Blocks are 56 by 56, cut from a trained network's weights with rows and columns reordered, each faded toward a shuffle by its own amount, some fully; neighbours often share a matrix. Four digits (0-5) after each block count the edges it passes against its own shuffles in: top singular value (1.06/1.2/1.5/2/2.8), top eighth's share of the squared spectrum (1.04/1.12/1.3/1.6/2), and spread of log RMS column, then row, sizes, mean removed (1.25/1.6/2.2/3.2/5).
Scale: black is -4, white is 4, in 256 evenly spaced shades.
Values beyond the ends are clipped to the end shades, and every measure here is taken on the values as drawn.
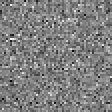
3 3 1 1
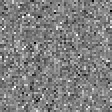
0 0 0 0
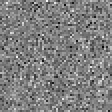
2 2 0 1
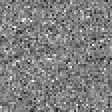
1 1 0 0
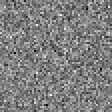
1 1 0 0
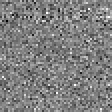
3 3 0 2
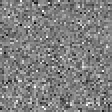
3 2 0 1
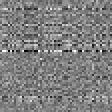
5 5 1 3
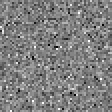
1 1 0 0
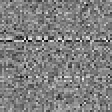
4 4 0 3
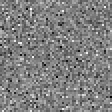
0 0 0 0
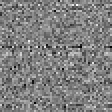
4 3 0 2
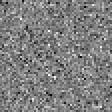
1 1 0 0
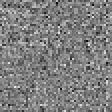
3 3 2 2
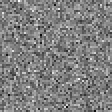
1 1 0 0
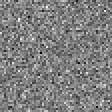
1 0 0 0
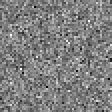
1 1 0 0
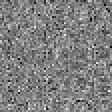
3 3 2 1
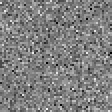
0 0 0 0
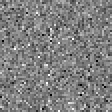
2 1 0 0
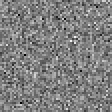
0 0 0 0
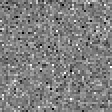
0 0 0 0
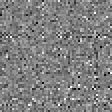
3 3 1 2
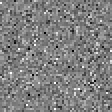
2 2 1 0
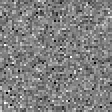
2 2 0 0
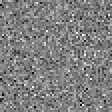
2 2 0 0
